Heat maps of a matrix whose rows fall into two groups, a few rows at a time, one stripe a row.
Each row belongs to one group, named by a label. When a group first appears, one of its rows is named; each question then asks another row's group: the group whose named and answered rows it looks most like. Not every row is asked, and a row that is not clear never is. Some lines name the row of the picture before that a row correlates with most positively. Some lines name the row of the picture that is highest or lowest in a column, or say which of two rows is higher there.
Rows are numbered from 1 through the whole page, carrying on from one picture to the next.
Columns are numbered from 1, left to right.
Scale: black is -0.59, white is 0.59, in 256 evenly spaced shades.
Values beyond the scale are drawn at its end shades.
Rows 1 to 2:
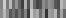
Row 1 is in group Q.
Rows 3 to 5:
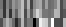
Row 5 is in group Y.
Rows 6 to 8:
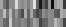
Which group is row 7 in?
Q
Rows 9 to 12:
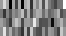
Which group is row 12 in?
Q
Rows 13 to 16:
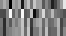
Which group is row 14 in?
Y
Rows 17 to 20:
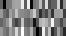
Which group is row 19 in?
Y
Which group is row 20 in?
Y
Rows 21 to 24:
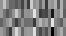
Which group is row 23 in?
Y
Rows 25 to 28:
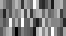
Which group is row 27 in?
Y
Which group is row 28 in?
Y
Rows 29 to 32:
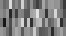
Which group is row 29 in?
Y
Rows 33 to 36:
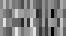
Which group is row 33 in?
Q
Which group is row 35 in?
Q
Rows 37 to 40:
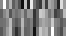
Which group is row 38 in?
Y
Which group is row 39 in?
Y
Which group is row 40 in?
Y
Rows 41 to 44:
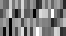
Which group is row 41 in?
Y
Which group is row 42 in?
Y
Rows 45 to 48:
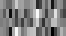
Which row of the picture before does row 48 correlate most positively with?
43
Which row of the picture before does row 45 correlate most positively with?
41
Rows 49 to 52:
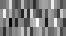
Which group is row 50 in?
Q
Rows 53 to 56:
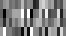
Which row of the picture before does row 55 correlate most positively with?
52
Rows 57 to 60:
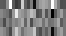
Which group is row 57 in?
Y
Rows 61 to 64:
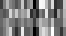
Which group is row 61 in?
Y
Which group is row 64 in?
Y
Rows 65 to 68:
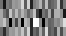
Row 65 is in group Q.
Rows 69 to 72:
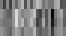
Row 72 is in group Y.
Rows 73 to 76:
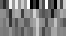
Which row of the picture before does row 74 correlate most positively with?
72
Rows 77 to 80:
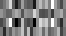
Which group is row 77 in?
Y
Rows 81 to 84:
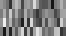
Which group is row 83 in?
Q
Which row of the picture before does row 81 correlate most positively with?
78
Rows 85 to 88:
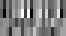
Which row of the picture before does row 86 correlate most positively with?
84
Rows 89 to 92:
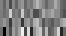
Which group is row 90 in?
Y
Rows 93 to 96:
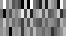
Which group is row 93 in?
Q
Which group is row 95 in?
Q
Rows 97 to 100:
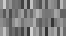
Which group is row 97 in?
Q
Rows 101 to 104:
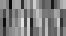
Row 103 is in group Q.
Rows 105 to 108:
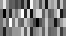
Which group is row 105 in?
Q
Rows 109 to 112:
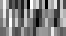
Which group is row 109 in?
Q
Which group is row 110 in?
Q
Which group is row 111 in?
Q
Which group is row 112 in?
Y
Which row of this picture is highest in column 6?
111
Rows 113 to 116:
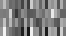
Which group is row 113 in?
Q
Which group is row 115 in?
Q
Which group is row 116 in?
Q
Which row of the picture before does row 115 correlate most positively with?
110
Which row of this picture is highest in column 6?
115
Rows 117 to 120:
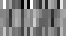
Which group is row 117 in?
Q
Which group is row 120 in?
Q
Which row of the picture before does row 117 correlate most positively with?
116
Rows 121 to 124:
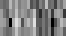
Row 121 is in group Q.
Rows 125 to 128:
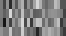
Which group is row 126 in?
Y
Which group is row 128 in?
Y
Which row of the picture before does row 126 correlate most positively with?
122
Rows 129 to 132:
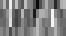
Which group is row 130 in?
Y
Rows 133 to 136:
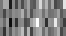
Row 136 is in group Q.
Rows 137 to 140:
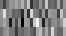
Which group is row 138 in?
Q
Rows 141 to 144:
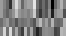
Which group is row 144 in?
Q
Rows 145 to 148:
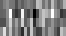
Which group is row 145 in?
Y
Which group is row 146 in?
Y
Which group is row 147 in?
Y
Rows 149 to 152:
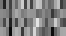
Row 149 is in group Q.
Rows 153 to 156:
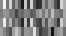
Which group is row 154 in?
Y
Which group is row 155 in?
Q
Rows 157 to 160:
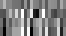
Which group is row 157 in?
Q
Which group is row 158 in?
Y
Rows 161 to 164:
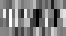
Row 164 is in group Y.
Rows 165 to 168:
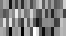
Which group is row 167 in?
Q
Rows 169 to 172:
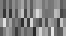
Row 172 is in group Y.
